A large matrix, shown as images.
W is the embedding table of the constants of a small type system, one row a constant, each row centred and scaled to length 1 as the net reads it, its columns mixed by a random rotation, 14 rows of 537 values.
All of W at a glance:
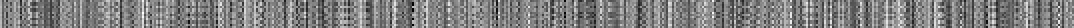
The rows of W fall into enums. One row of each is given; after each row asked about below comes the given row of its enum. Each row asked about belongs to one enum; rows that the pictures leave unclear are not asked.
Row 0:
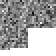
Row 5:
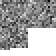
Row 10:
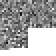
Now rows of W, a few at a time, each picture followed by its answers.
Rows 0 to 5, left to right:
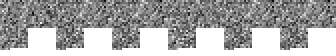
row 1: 5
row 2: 5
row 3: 10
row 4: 5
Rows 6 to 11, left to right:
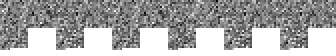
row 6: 0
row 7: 10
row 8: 0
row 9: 5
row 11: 10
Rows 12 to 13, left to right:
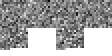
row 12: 5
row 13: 10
